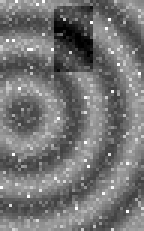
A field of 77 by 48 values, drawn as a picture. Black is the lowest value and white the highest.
Ninth with the lowest average: top middle. Odd patch: lower, in the top middle. Rings: centred on the middle left.
